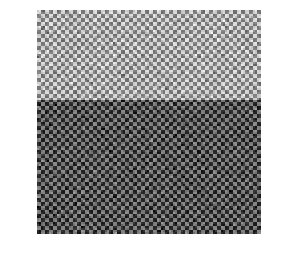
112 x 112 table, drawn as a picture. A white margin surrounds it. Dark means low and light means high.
Mirror symmetry: none. Grain: checkered. Seam: horizontal, 40% of the way down, the top part higher.
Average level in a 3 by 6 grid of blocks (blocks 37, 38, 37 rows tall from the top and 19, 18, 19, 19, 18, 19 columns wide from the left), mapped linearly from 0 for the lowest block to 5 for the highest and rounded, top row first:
555555
111111
000000
